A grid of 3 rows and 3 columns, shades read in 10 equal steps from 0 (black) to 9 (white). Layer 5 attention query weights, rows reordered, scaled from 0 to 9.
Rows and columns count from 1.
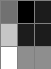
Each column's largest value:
9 5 5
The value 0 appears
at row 1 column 2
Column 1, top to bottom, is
4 7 9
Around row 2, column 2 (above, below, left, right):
0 5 7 1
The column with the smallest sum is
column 2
